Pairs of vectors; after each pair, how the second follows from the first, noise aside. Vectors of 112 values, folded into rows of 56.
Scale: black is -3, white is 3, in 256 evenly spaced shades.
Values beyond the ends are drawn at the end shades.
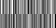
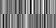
wrapped around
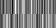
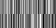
reversed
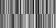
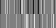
partly zeroed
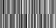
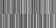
shrunk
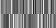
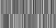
shrunk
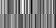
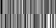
wrapped around
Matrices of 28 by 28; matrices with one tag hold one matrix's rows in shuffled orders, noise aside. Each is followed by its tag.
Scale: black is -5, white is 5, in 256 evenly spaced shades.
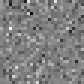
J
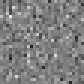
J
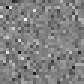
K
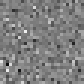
K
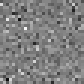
K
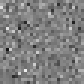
K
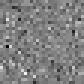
K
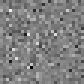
J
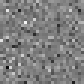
K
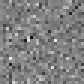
J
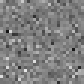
K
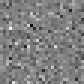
J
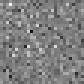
J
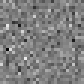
K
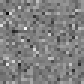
K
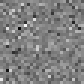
K
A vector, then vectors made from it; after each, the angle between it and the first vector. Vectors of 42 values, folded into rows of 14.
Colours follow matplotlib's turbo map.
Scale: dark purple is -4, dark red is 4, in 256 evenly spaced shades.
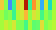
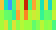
nearly parallel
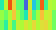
nearly opposite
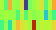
partly opposed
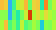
partly aligned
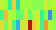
orthogonal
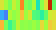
orthogonal
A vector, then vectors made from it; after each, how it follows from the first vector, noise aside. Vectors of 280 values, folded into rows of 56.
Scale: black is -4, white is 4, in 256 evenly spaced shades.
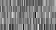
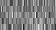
sign-scrambled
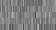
shrunk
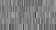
shrunk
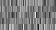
negated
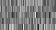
negated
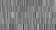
shrunk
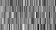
sign-scrambled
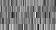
negated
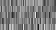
negated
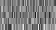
sign-scrambled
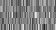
sign-scrambled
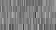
shrunk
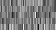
negated
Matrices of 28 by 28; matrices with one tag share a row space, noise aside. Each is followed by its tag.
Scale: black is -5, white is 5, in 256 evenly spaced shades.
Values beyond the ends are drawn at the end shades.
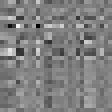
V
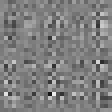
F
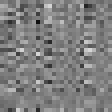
V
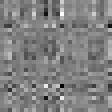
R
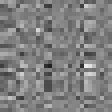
V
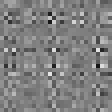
F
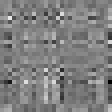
R
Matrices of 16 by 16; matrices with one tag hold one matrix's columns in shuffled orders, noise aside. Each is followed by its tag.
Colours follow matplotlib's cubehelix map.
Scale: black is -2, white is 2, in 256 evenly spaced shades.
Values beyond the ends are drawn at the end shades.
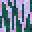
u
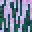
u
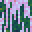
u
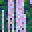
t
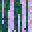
t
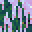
u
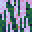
u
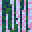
t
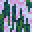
u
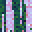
t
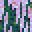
u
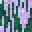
u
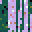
t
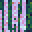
t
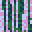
t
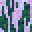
u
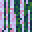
t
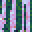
t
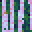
t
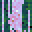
t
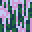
u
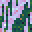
u
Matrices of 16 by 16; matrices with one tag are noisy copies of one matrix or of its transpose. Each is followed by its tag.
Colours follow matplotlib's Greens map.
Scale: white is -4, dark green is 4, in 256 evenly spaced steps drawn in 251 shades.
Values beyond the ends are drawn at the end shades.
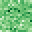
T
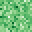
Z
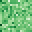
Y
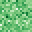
Z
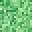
Y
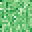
Y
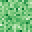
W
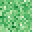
Z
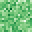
T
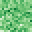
T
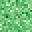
Z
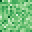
Y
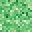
Z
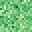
Z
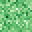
Z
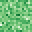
W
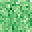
T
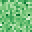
W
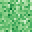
T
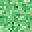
Z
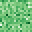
W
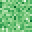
W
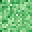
Y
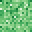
Y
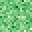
Z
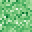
Z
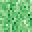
T
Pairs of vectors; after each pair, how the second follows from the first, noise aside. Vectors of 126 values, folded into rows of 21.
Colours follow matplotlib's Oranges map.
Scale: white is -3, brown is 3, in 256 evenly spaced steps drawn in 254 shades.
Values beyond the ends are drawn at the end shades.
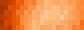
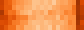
wrapped around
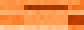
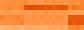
shrunk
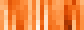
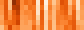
reversed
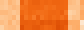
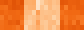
wrapped around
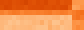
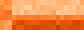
reversed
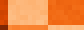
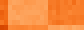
shrunk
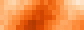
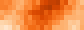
reversed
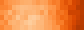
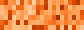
shuffled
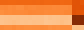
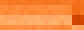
shrunk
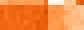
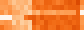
wrapped around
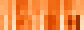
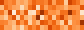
shuffled
